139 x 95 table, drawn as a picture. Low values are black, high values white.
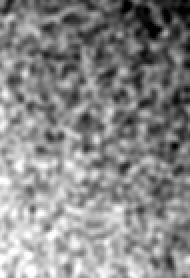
Histogram: bell-shaped. Stripes: none. Ninth with the highest average: bottom left. Mirror symmetry: none. Slope: up to the bottom left.
